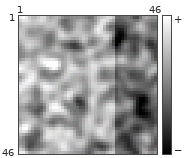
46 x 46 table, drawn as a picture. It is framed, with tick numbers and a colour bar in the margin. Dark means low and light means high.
Ninth with the lowest average: bottom right. Grain: blotchy. Seam: vertical, 70% of the way across, the left part higher. Lone odd cells: none.
